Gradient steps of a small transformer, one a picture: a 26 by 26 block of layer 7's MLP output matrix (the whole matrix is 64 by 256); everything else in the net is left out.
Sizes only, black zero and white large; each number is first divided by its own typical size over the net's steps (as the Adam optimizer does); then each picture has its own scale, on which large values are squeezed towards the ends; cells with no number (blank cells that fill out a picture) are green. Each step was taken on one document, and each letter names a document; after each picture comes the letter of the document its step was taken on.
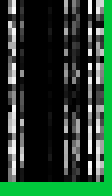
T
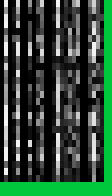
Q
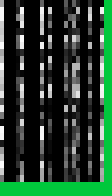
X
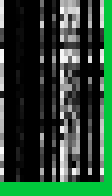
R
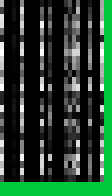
X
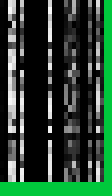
T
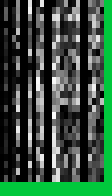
Q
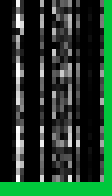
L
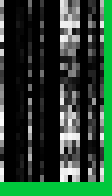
R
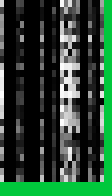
R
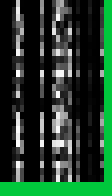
L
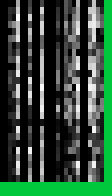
Q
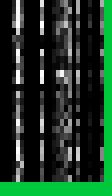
L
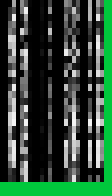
T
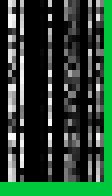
T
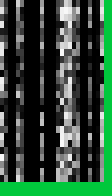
R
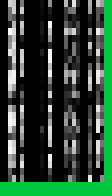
T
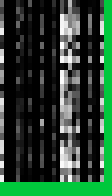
R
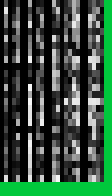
Q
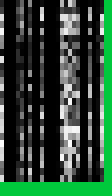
R
